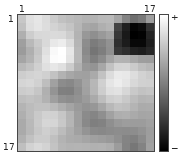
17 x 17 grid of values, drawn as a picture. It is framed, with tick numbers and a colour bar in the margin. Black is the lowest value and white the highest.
Odd patch: lower, in the top right. Ninth with the lowest average: top right. Histogram: skewed, a long tail of low values. Roughest part: top right.
